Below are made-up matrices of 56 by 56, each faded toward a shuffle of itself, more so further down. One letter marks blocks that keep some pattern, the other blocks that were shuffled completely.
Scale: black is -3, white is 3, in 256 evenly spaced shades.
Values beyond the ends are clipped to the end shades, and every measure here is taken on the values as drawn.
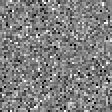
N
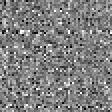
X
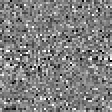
X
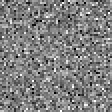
N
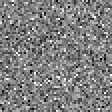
N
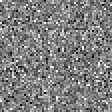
N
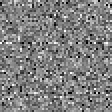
X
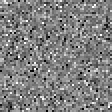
N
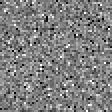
N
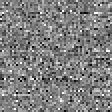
X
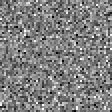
N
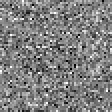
X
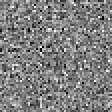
X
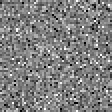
N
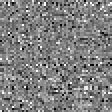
X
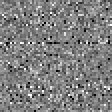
X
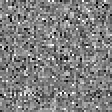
X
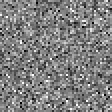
N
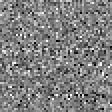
X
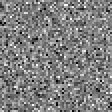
N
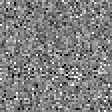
X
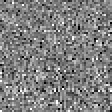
X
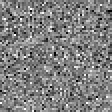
X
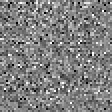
X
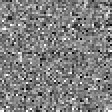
X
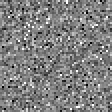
N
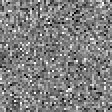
N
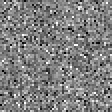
X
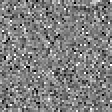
N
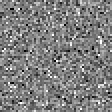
X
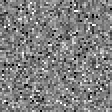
N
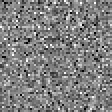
X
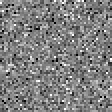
N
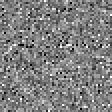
X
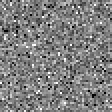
N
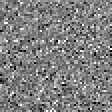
X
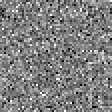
X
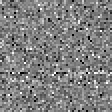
X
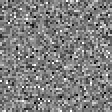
N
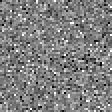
N
